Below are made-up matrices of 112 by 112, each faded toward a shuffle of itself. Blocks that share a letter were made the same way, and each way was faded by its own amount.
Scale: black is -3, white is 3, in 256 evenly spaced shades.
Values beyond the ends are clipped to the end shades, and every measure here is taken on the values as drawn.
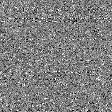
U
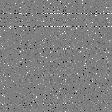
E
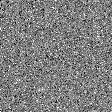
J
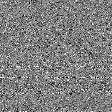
U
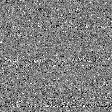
U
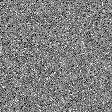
J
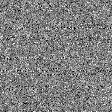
U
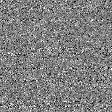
U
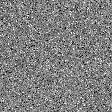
J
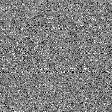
U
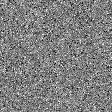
J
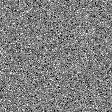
J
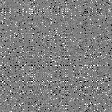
E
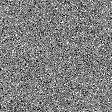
J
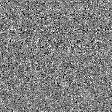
U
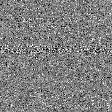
U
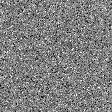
J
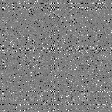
E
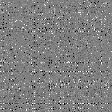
E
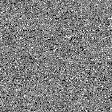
U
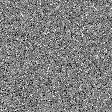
J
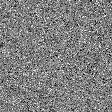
J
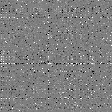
E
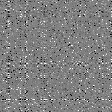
E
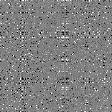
E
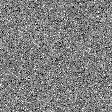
J
